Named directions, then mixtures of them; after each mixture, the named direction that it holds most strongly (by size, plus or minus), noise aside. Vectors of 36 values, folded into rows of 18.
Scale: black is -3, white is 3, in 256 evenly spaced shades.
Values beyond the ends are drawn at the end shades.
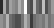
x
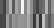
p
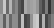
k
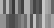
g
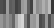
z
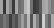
g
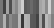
k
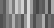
p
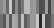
k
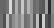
p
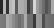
g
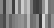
p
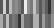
k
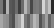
z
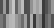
g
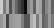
x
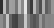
x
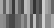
g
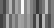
p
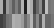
x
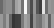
x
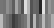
g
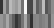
x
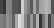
z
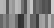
z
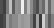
p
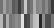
k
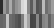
x
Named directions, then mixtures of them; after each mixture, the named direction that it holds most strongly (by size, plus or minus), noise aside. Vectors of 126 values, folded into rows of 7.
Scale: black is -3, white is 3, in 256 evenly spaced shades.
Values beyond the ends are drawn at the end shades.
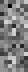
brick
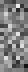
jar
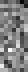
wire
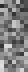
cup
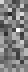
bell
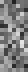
jar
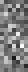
jar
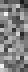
wire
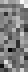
wire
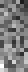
cup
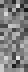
jar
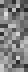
jar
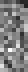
wire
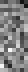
wire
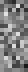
jar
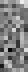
wire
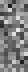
bell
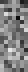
wire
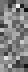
jar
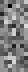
brick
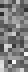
cup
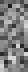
brick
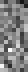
wire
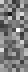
bell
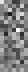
bell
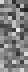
bell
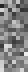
cup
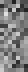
jar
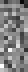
wire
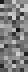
bell
